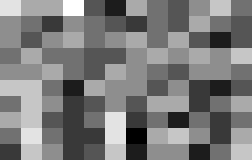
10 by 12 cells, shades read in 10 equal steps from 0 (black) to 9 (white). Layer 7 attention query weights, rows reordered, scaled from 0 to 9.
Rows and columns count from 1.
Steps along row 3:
down up up down up up down up down down up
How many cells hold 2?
13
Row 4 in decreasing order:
7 6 6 6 5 5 5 4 4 4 3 3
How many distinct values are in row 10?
6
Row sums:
62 45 51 58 55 49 53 47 54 49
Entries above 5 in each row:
6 1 3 4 2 3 4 3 5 3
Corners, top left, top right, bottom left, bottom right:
8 4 2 7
